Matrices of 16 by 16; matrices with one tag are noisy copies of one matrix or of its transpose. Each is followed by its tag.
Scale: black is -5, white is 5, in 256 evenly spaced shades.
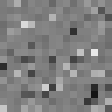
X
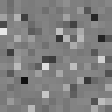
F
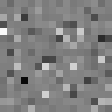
F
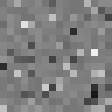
X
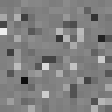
F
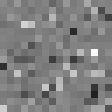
X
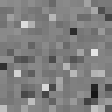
X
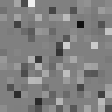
F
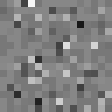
F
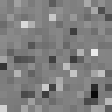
X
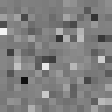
F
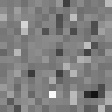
X
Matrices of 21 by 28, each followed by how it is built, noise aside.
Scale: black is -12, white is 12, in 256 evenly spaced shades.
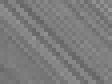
Toeplitz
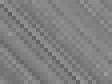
Toeplitz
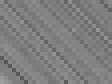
Toeplitz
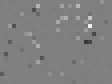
sparse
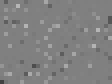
sparse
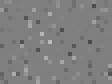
sparse
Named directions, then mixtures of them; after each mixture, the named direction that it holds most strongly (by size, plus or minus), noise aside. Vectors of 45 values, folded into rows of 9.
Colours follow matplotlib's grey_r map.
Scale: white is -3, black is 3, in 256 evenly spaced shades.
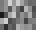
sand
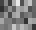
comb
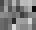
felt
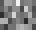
sand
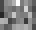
sand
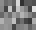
felt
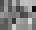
felt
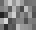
sand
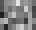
sand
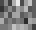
comb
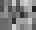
felt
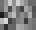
sand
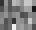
felt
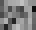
felt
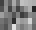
felt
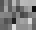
felt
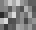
sand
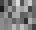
comb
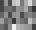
comb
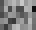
felt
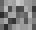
sand
